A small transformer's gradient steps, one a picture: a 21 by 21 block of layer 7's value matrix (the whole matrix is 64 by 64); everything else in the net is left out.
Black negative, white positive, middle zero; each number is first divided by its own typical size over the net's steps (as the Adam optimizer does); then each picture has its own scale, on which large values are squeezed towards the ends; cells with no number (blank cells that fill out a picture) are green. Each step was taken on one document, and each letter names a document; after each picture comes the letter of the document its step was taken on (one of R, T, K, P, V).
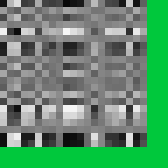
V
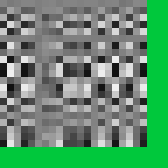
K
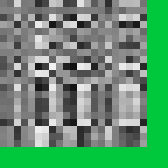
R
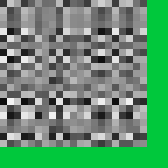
K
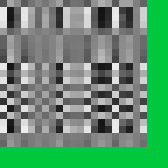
K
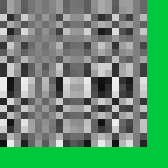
K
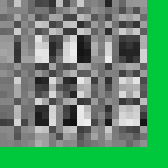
R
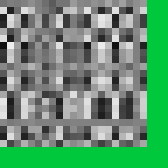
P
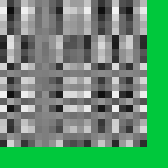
P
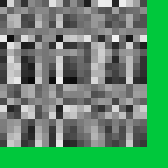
V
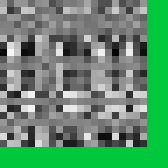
K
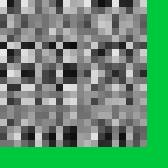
V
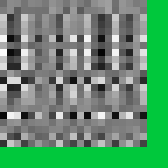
V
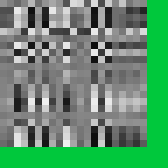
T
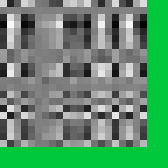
P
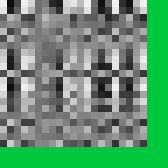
P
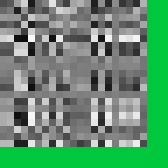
T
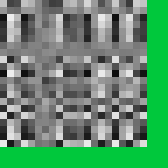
P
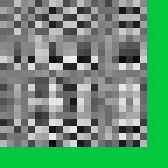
R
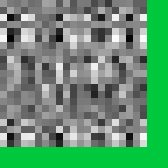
V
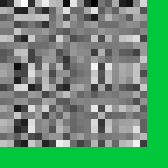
T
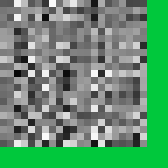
T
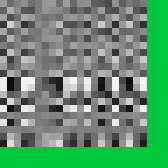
P
